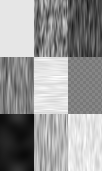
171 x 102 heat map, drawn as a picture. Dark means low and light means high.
It is made of 3 by 3 panels. Panel 1,1: very high, flat. Panel 1,2: middling, streaked downward, strong in contrast. Panel 1,3: low, streaked downward. Panel 2,1: middling, streaked downward. Panel 2,2: very high, streaked across, faint in contrast. Panel 2,3: middling, checkered, faint in contrast. Panel 3,1: very low, smooth, faint in contrast. Panel 3,2: high, streaked downward. Panel 3,3: very high, streaked downward, faint in contrast.
